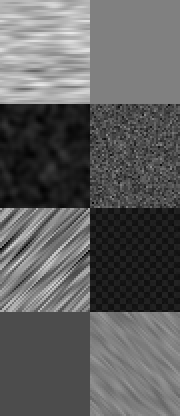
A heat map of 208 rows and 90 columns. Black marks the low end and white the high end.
It is made of 4 by 2 panels. Panel 1,1: high, streaked across. Panel 1,2: middling, flat. Panel 2,1: very low, blotchy, faint in contrast. Panel 2,2: low, fine-grained. Panel 3,1: middling, slanting up to the right, strong in contrast. Panel 3,2: very low, checkered, faint in contrast. Panel 4,1: low, flat. Panel 4,2: middling, slanting down to the right, faint in contrast.
